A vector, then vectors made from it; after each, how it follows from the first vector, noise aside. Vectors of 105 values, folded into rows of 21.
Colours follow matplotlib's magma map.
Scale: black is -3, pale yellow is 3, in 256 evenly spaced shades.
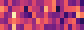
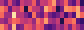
copied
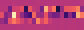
partly zeroed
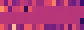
partly zeroed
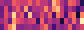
sign-scrambled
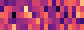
sign-scrambled
